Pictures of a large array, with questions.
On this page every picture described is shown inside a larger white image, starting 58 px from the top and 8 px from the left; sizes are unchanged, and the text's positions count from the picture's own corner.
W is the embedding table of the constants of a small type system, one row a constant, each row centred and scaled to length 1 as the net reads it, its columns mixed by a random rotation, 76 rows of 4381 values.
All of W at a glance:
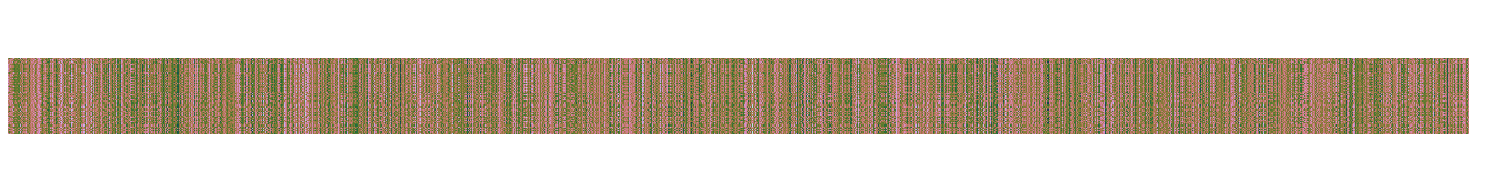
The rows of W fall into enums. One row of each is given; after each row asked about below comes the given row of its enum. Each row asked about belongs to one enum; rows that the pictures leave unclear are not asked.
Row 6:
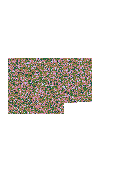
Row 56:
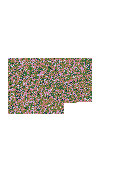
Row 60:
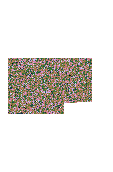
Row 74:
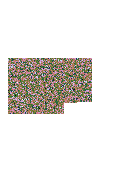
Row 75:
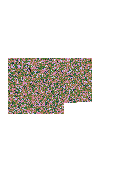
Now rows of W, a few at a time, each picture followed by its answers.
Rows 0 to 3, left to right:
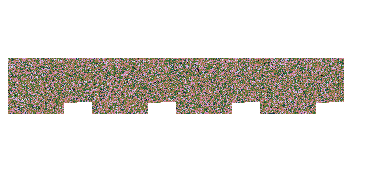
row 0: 74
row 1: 56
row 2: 75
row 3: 60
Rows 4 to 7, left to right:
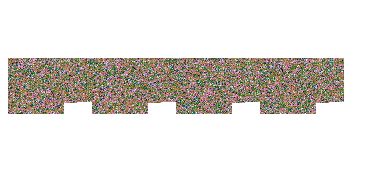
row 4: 60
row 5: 56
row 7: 75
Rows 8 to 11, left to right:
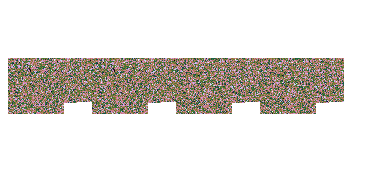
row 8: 75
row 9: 75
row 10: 6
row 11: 6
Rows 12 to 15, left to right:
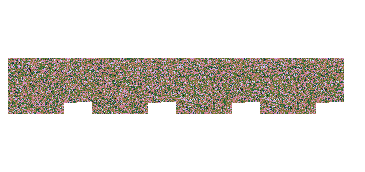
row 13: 6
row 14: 74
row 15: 74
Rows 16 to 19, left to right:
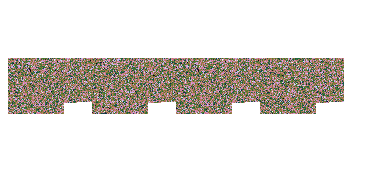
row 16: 75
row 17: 60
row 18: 75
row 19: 6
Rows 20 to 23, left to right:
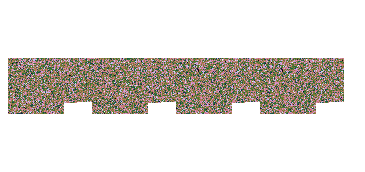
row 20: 60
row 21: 6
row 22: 75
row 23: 75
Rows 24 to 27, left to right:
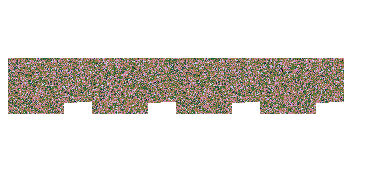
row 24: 6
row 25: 56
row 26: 6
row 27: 75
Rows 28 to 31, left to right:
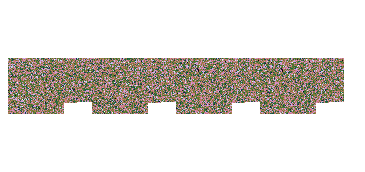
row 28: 74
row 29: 6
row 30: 75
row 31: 75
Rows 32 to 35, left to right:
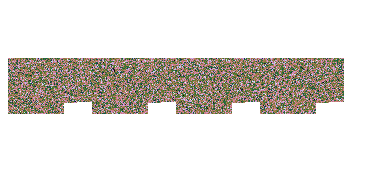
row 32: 6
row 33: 75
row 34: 74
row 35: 56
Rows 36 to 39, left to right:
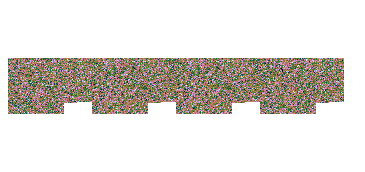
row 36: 6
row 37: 56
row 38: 56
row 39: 75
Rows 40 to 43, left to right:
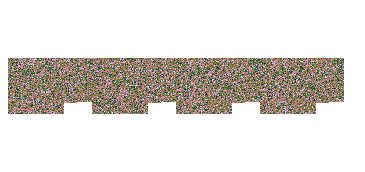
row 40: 60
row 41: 6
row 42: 56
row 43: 56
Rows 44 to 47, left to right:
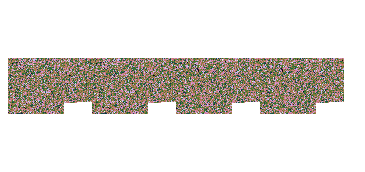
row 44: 60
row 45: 60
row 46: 75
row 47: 75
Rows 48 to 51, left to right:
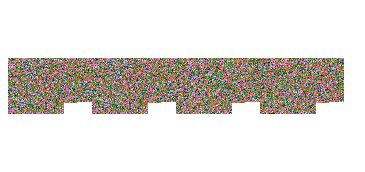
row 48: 74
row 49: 74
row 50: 56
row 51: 60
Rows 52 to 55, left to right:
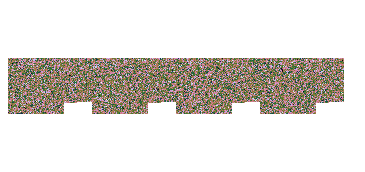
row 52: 60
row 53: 74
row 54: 56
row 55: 75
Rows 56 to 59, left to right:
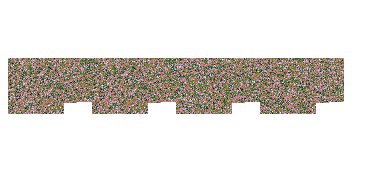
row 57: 56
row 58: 74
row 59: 6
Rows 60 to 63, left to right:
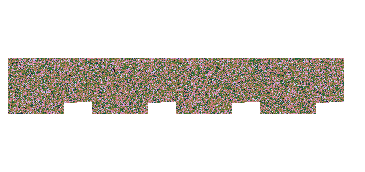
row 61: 75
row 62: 56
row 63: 6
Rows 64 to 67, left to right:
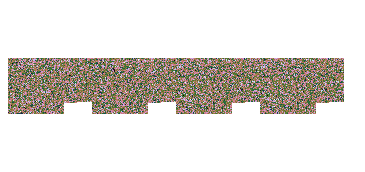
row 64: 60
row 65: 75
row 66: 74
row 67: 74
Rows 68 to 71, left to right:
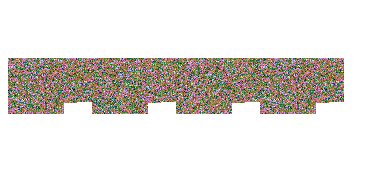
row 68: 74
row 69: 6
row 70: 56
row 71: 74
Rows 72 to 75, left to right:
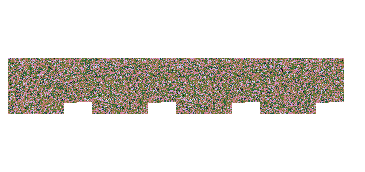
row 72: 56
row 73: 74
